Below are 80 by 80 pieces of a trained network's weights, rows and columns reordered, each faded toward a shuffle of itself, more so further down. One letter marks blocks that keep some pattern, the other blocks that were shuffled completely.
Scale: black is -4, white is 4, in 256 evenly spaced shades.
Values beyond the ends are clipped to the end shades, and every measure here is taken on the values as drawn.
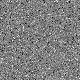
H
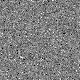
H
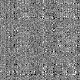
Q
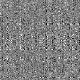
Q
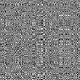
Q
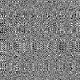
Q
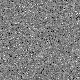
H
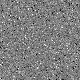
H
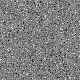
H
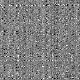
Q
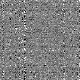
Q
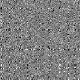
Q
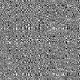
Q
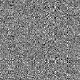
Q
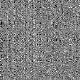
Q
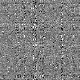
Q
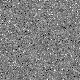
H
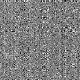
Q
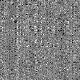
Q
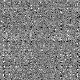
Q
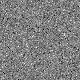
H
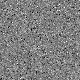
H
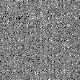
Q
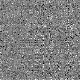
Q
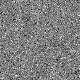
H
